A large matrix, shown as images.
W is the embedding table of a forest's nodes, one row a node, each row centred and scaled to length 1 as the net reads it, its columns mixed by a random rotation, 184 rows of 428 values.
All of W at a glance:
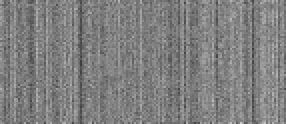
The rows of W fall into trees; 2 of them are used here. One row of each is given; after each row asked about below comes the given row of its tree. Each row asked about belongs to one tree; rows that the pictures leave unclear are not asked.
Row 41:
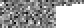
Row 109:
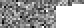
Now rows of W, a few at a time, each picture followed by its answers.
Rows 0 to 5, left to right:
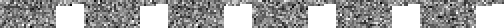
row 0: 109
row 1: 109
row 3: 109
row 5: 109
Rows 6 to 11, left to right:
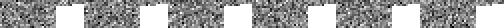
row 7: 41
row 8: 41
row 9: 109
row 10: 41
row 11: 109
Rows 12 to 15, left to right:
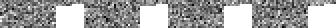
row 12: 41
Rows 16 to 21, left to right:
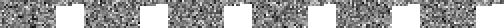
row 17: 109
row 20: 109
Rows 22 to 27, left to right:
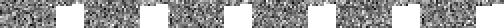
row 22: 41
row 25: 109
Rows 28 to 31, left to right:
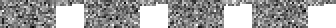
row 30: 109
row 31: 109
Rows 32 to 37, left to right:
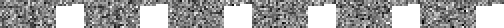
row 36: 109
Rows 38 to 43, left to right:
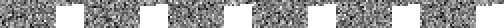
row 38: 109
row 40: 109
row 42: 41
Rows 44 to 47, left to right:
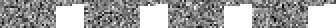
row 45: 41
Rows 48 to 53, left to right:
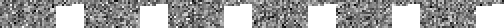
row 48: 41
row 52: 41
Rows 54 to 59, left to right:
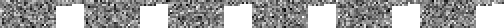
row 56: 41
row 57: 109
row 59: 109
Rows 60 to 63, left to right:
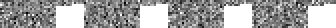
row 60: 41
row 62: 41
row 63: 109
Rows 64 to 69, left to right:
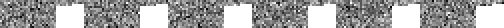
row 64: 109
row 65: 109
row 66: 109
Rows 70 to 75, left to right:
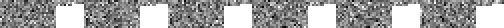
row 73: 109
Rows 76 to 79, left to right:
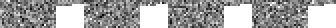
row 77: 41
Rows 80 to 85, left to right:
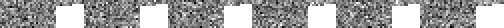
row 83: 109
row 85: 109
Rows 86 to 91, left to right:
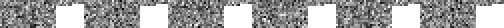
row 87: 109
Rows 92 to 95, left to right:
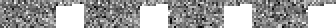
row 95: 109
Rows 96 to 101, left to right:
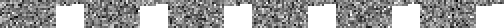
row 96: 41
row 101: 109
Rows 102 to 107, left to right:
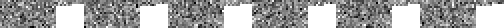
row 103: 41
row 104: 109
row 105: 41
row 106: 109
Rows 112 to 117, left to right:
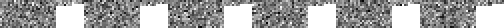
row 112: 109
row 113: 41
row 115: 41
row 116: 109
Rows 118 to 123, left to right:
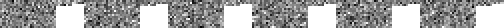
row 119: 41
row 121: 41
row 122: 41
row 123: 41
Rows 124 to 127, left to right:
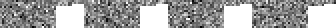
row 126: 109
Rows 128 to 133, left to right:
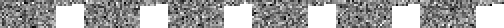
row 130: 41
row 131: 41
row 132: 109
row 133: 109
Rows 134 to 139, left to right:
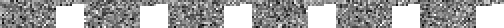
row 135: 41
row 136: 109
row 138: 109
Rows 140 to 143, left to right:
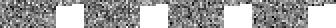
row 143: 109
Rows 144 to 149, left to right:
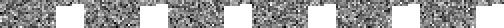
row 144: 41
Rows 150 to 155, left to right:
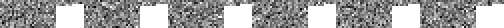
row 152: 109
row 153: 41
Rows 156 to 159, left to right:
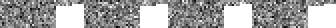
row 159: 109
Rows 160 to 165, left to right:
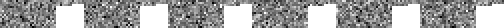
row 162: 109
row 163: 41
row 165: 109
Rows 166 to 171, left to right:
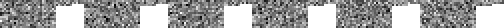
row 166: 41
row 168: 41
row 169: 41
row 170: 109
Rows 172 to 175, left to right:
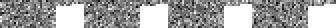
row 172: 41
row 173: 41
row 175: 109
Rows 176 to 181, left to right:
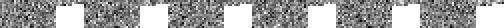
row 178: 41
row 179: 41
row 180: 109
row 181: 109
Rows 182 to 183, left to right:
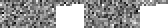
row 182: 41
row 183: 109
